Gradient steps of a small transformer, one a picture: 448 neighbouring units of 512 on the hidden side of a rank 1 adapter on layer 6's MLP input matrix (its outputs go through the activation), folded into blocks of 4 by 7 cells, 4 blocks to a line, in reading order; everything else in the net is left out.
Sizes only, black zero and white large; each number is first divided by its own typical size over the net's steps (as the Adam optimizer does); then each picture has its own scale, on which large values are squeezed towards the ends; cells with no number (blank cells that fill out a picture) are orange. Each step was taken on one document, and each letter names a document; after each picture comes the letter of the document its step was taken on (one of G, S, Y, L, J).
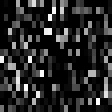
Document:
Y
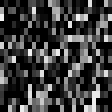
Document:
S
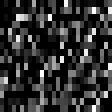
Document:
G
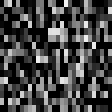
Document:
S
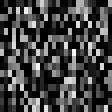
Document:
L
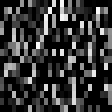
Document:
Y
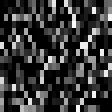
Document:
G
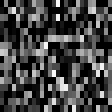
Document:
L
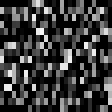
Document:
Y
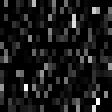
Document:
G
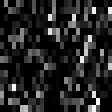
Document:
G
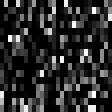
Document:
G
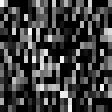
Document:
L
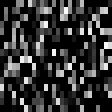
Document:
Y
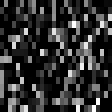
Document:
G
